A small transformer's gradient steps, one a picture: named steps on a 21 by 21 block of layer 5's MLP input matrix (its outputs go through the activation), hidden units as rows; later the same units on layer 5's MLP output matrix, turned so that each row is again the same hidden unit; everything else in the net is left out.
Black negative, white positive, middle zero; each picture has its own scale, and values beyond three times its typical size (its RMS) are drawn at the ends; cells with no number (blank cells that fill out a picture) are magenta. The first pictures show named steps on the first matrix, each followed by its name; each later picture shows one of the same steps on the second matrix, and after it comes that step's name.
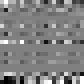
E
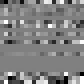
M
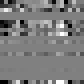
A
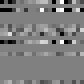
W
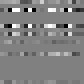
W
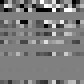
A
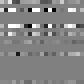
W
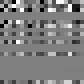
A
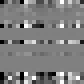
M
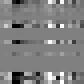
M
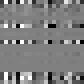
E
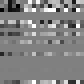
A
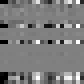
E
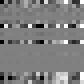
E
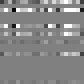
W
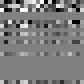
A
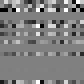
A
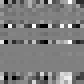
E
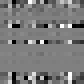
E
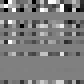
A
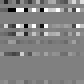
W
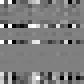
E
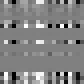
M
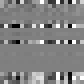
E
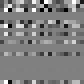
A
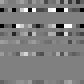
W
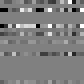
W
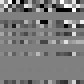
A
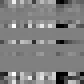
M
